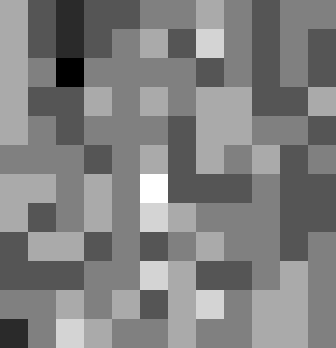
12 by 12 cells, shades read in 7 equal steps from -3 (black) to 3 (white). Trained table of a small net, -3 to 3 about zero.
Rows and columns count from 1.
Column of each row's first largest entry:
1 8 1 1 1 6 6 6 2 6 8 3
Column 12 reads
0 -1 -1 1 -1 0 -1 -1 0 0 0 0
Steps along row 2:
down down up up up down up down down up down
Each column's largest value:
1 1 2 1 1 3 1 2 1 1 1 1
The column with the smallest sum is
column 3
